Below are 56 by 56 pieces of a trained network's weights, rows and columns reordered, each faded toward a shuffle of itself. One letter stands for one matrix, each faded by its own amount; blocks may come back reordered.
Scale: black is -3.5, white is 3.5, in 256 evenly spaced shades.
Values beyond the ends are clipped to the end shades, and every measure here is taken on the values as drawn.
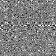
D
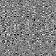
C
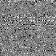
C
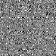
C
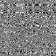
D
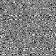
C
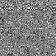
C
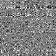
C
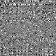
D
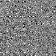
C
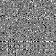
D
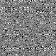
C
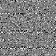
C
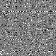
D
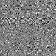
D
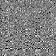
C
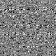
C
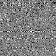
C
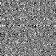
C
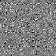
D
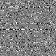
D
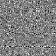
C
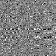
C
